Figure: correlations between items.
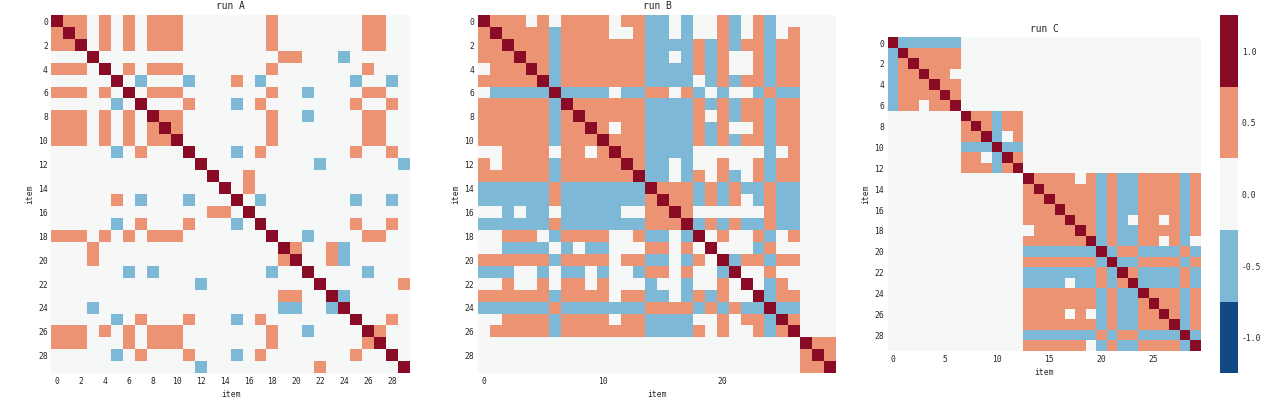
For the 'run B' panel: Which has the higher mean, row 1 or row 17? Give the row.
1
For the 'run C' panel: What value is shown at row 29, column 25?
0.5
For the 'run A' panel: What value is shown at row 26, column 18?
0.5
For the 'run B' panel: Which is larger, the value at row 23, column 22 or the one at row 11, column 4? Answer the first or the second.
the second
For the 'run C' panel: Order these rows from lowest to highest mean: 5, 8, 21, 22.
22, 8, 5, 21
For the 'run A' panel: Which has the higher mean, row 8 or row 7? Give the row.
8
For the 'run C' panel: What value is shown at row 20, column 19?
-0.5
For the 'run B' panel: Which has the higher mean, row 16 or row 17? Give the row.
16
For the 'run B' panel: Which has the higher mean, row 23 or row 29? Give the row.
23
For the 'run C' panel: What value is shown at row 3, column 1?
0.5
